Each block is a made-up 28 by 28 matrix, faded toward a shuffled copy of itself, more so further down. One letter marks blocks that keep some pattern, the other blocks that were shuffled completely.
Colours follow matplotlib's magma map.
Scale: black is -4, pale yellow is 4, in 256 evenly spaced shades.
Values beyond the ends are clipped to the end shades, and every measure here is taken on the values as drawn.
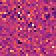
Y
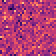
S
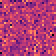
Y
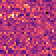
Y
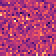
S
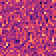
Y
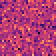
S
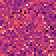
S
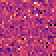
S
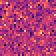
S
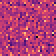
Y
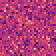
S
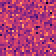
S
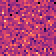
S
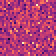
S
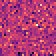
S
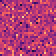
S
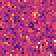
S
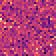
Y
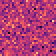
S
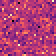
S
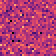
S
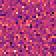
S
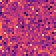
Y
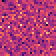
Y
